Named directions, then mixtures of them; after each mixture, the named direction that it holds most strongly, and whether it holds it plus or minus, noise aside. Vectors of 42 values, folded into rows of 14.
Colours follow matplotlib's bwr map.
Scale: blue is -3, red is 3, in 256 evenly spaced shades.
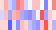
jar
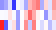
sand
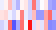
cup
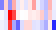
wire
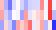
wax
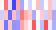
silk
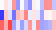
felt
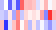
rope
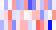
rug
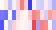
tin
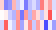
wax, plus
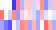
felt, minus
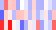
felt, plus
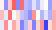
silk, minus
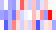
rope, plus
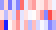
rope, plus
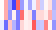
silk, plus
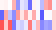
felt, plus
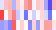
felt, minus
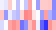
jar, minus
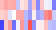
cup, plus
